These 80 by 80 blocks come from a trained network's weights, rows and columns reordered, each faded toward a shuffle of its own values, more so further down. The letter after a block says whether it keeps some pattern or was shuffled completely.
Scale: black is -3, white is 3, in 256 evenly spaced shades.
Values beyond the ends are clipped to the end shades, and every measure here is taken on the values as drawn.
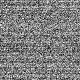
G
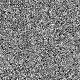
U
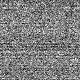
G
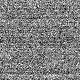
G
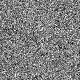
U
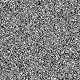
G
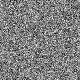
U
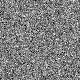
U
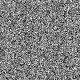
U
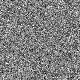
U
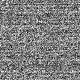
G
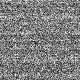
G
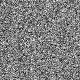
U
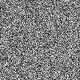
U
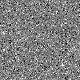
G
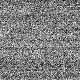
G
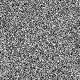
U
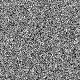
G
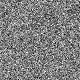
U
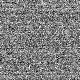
G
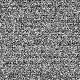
G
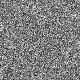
U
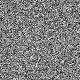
U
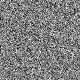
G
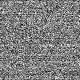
G
